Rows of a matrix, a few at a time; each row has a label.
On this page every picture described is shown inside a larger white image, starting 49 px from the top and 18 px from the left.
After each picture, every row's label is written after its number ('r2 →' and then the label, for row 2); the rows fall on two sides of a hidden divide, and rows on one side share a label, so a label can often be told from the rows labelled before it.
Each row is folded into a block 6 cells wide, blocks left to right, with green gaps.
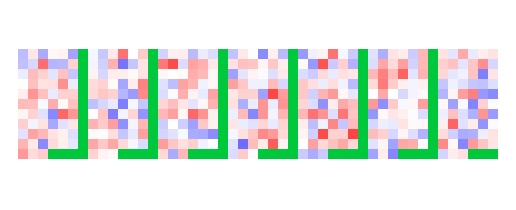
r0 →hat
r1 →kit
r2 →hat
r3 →hat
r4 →hat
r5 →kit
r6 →kit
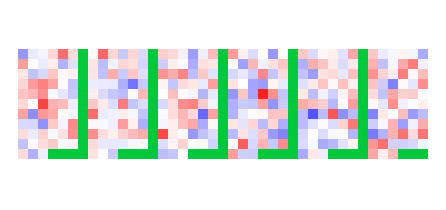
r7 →hat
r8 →hat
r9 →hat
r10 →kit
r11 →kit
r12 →kit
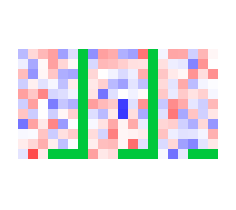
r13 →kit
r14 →kit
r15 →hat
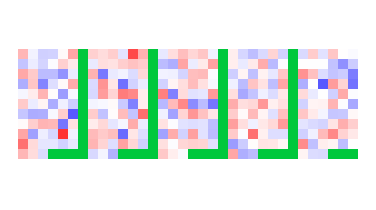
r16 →kit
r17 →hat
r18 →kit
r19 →hat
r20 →hat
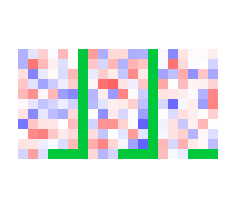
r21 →kit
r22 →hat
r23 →hat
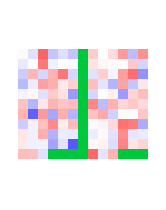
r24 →hat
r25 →hat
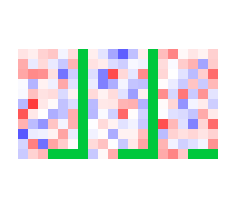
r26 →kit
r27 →kit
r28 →kit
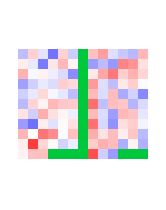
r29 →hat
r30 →hat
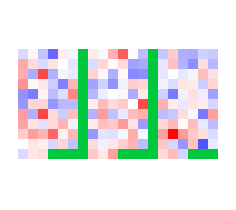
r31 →hat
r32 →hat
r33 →hat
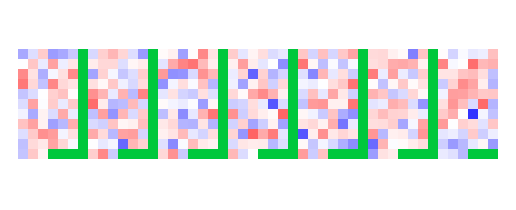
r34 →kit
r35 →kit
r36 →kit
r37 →hat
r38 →hat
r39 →kit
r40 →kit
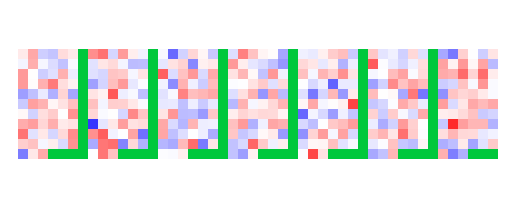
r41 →hat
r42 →hat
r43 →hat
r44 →hat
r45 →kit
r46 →hat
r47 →hat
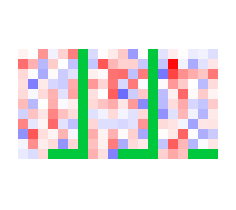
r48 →hat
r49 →kit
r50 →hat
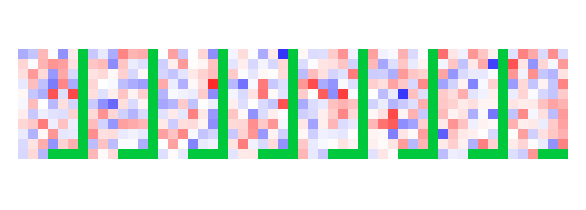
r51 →kit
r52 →hat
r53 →hat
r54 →hat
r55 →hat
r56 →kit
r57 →kit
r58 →hat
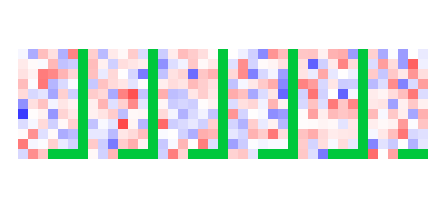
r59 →kit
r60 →hat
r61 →kit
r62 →hat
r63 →hat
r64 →hat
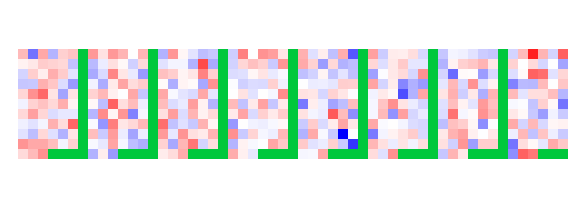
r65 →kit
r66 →hat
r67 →hat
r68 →hat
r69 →hat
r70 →kit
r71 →kit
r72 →kit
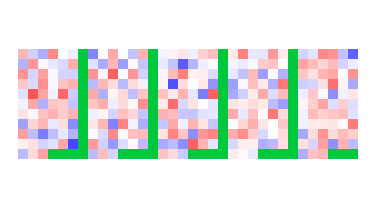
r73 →hat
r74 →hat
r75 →hat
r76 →hat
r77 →kit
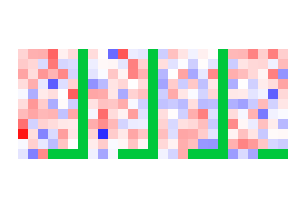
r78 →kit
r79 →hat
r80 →hat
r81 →hat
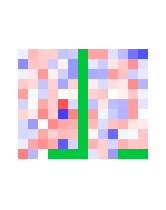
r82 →hat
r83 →kit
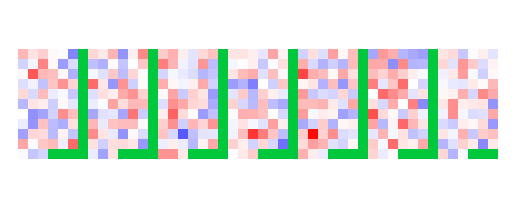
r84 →kit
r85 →hat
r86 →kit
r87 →hat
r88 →hat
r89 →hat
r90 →hat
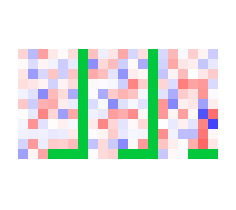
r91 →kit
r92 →kit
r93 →hat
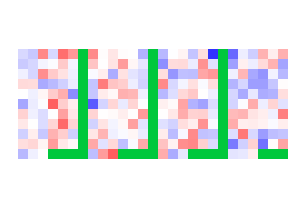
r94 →hat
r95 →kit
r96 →hat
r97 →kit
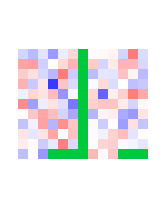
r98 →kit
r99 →hat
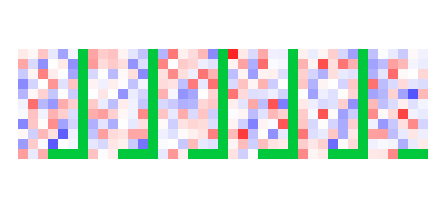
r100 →hat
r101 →hat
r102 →hat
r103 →kit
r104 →kit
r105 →hat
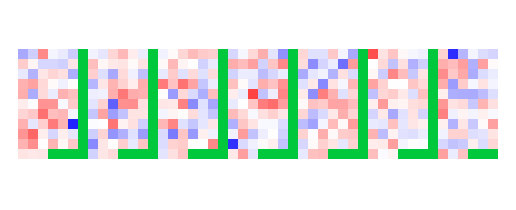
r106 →hat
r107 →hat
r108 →kit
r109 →hat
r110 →hat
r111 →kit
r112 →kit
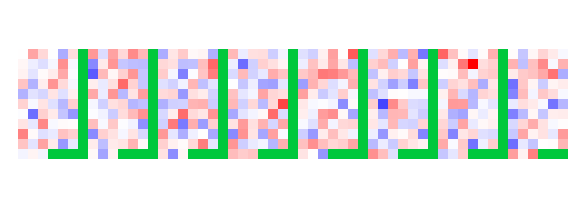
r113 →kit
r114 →hat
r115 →hat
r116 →kit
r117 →kit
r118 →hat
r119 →kit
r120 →kit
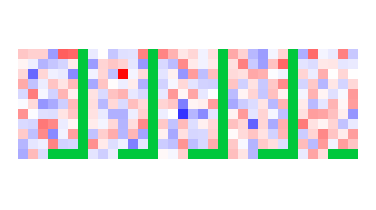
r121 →hat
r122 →kit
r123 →kit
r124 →hat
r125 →hat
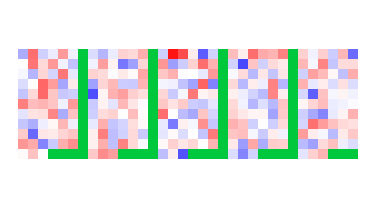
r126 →hat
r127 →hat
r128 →kit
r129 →kit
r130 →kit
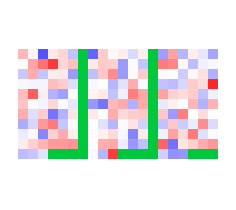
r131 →kit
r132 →hat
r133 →hat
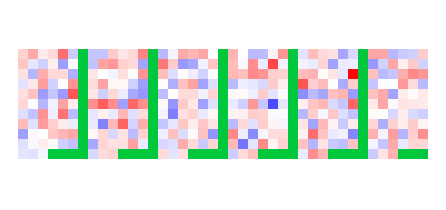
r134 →hat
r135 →kit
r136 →hat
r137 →kit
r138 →kit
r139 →kit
